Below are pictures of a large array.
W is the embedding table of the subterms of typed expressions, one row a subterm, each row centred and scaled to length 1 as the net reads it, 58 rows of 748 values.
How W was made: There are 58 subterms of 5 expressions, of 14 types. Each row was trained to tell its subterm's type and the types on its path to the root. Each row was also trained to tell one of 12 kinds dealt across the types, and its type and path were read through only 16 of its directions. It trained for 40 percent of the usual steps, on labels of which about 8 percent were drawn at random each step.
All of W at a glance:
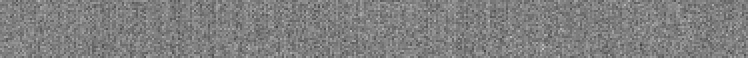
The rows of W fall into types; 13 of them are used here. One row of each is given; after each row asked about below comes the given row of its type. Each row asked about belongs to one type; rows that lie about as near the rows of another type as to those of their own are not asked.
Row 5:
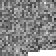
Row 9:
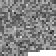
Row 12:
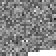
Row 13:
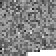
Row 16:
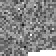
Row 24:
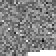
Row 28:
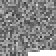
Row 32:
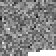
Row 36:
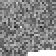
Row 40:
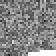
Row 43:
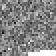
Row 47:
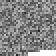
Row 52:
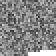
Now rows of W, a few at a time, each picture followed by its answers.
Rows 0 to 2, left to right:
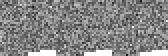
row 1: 16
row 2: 9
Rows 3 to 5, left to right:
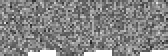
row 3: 32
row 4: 40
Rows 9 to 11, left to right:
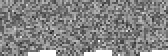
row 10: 24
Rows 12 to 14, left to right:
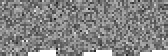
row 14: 32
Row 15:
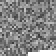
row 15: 16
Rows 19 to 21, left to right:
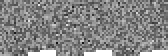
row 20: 28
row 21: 32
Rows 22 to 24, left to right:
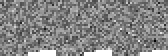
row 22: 24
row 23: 12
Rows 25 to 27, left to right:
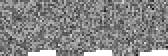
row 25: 16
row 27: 36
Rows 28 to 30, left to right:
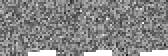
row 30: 28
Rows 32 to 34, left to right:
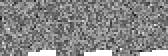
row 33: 5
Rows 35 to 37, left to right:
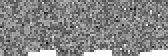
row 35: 32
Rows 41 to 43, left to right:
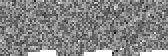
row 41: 47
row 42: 36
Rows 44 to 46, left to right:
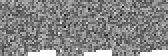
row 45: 28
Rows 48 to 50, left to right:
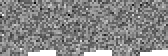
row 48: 9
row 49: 24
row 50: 9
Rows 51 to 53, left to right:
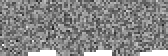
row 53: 47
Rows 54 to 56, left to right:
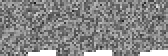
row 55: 5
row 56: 36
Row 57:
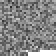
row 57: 24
